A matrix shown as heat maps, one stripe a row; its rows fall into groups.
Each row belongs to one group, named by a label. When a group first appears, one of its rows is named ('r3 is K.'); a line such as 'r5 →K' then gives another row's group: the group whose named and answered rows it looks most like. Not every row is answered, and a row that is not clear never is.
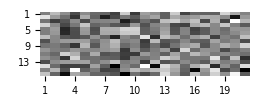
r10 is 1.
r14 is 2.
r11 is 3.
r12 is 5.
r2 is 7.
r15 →5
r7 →2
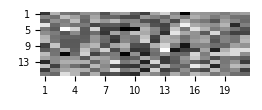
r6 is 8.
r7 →2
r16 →3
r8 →2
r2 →3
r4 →7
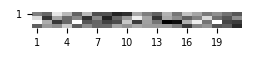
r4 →5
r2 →7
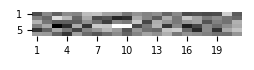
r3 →2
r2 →3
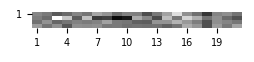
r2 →3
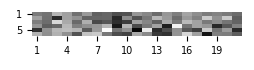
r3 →3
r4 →1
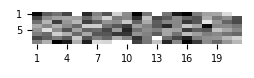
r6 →3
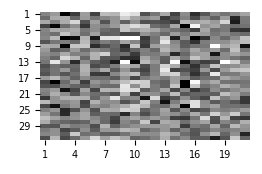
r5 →5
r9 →5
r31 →5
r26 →5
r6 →3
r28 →2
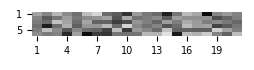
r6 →7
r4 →1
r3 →3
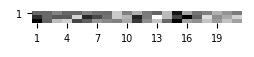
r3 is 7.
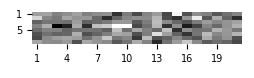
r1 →1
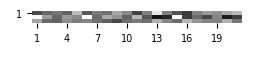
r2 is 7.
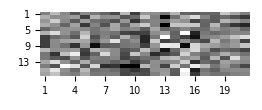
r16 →1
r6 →1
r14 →3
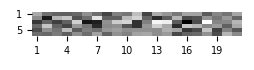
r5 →5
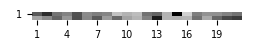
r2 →8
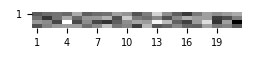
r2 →1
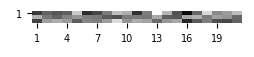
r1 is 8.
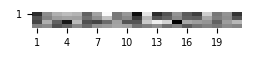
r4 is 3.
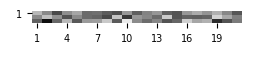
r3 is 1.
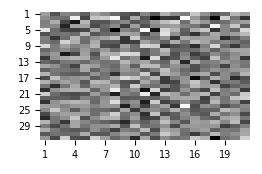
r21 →2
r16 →2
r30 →2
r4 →5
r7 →1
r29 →1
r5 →2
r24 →1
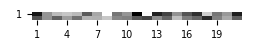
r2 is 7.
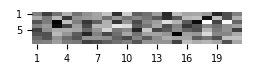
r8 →7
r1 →1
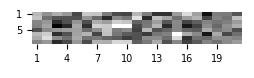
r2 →2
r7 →1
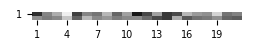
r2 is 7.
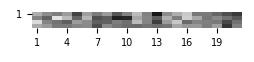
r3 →7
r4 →7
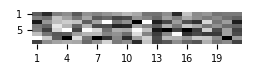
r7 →7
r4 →3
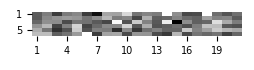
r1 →8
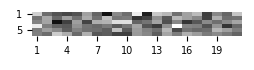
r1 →2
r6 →3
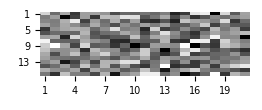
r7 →5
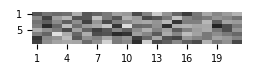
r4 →1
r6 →3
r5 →7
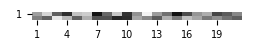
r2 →3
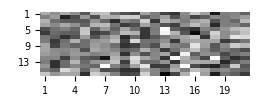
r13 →1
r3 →2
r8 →1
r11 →1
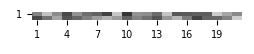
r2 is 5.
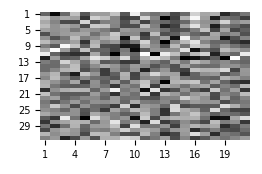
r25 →8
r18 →8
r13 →3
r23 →1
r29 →1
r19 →2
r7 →1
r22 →7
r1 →1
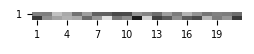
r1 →3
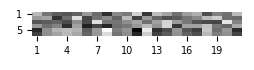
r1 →2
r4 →7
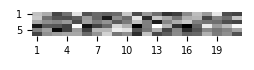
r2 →2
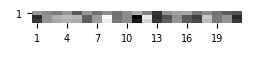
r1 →8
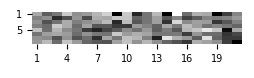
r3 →1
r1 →1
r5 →7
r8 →5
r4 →3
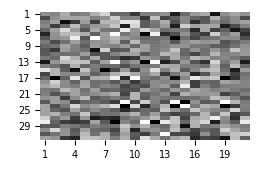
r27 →7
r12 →3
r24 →1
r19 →1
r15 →7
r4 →1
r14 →5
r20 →3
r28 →2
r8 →1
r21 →1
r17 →1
